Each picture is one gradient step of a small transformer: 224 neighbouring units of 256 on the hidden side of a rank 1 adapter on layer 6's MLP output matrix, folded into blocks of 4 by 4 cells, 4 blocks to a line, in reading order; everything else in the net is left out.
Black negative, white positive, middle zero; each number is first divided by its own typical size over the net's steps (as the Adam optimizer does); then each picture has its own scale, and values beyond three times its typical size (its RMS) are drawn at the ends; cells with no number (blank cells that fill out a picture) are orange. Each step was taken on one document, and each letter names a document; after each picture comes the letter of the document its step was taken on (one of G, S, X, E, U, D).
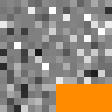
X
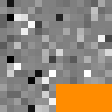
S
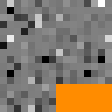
S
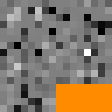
X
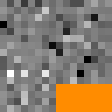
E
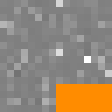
E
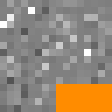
X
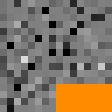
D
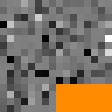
E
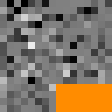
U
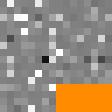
S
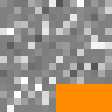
D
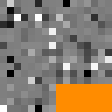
S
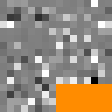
X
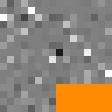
S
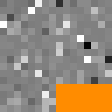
E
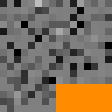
D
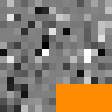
X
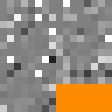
S
